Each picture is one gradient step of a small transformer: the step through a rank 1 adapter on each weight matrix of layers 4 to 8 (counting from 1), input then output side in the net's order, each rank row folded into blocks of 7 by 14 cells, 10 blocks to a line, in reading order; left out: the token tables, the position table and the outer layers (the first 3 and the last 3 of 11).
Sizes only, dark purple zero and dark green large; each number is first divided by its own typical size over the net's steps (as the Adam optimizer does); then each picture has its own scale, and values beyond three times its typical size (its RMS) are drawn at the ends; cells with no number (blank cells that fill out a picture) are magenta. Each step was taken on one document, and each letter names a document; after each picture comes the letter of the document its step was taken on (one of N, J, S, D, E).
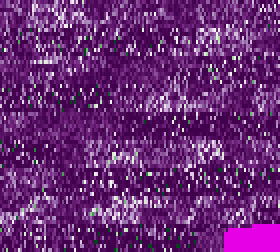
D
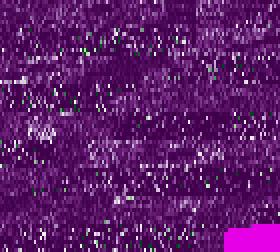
D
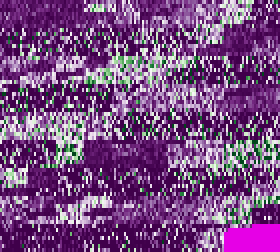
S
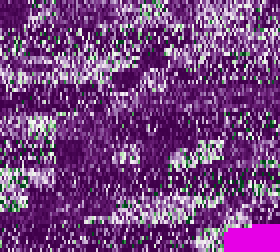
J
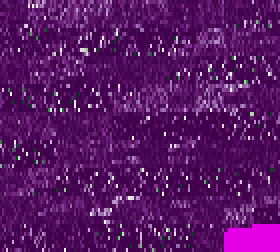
D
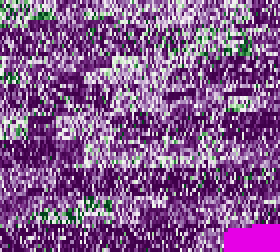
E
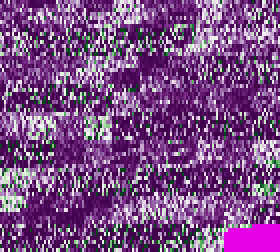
J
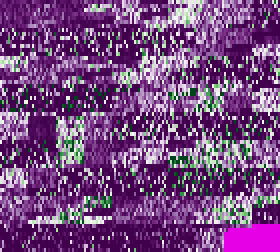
S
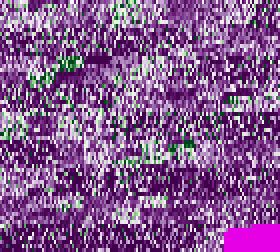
E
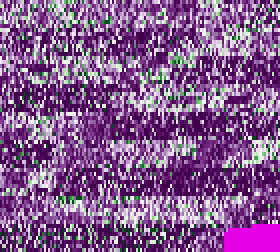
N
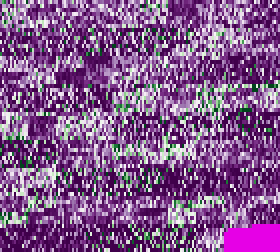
E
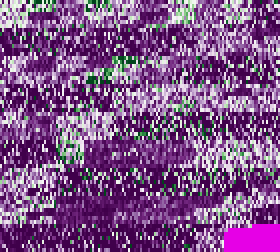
S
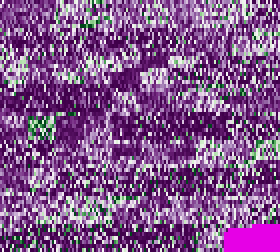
N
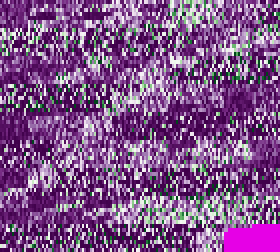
N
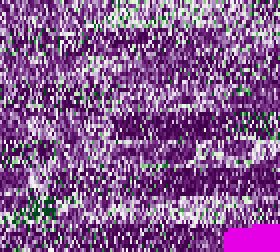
N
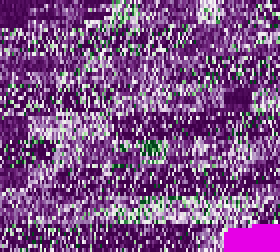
N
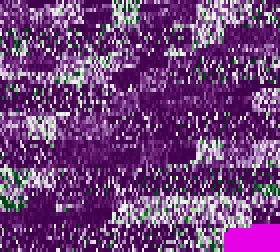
J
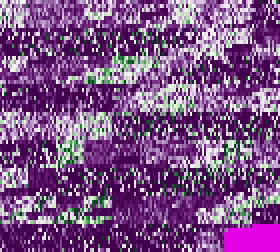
S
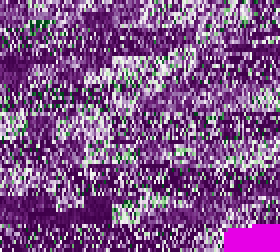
E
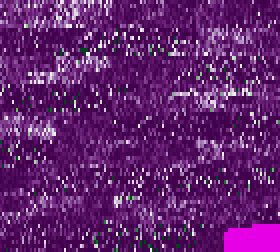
D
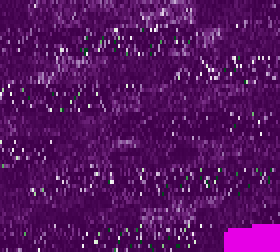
D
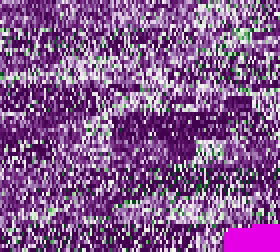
N
